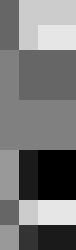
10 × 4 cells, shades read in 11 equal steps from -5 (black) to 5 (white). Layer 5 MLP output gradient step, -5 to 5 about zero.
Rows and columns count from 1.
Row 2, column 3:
4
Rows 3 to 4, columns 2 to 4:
-1 -1 -1 / -1 -1 -1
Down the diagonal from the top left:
-1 3 -1 -1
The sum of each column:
0 -4 -5 -5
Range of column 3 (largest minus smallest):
9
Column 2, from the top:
3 3 -1 -1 0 0 -4 -4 3 -3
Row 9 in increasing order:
-1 3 4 4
